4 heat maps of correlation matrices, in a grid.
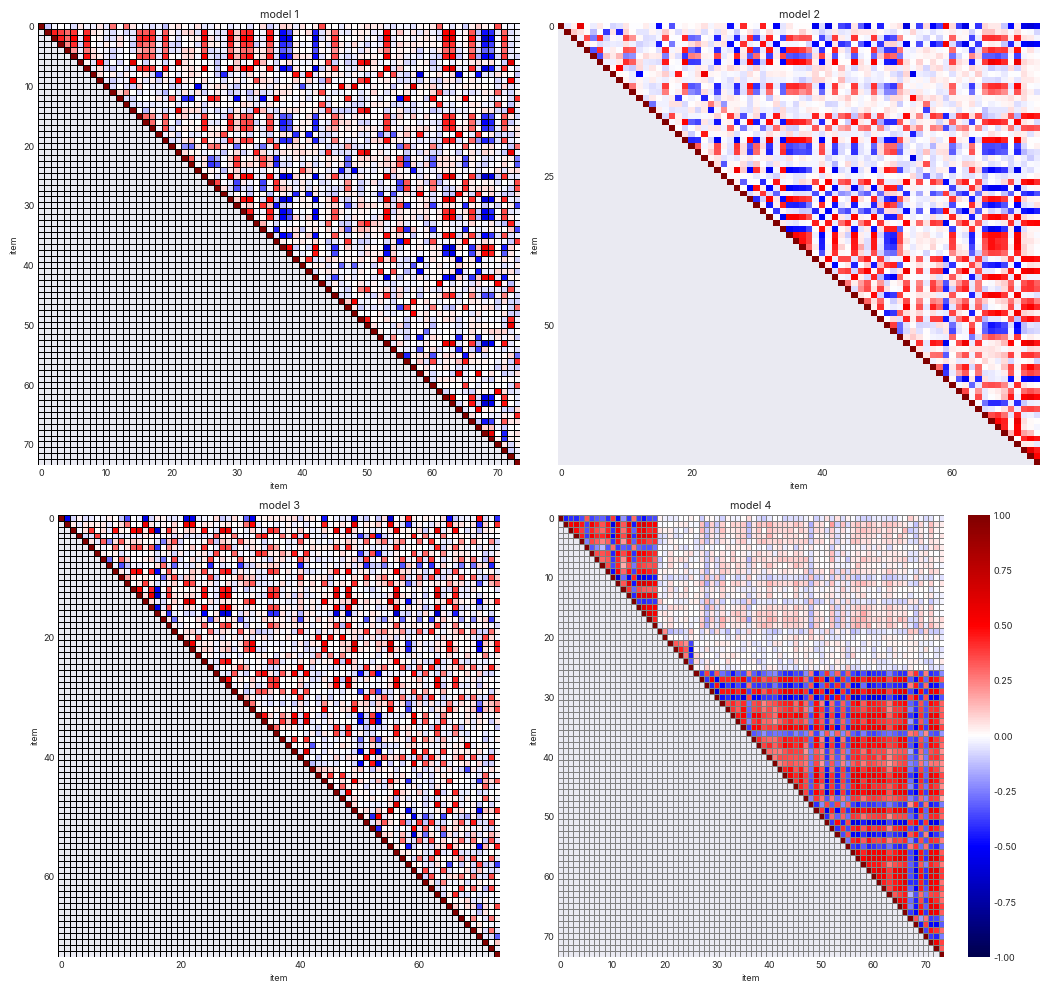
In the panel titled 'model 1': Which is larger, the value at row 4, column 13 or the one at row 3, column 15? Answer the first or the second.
the second
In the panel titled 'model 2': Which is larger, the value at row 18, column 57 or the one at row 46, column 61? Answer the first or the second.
the second
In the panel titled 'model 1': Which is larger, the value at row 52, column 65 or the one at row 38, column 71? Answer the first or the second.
the first
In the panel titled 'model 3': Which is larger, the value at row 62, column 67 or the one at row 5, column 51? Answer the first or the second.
the first
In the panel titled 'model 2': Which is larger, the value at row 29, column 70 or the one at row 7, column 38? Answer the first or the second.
the first
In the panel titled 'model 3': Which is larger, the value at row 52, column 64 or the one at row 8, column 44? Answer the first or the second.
the first
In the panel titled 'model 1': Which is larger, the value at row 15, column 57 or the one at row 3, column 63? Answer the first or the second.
the second
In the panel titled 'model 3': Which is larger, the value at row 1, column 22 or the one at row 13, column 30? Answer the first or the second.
the first
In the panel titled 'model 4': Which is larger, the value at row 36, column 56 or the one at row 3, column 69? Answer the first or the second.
the second
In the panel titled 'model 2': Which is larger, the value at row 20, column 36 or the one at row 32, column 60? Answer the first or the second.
the second
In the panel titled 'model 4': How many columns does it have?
74
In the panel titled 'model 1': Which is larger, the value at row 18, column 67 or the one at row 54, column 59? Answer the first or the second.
the first
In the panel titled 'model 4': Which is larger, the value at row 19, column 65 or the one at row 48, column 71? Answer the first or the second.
the first
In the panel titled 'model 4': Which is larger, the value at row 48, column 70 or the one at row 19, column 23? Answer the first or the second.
the first
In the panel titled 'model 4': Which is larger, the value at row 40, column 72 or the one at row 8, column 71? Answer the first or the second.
the first
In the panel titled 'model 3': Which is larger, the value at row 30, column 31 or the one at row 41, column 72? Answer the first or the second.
the first
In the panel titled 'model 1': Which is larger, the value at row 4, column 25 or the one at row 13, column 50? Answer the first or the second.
the first
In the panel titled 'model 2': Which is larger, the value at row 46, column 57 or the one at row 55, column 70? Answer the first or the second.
the first
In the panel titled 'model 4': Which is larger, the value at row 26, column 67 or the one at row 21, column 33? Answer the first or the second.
the first
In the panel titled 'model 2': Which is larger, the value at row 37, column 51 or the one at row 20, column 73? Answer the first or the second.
the second
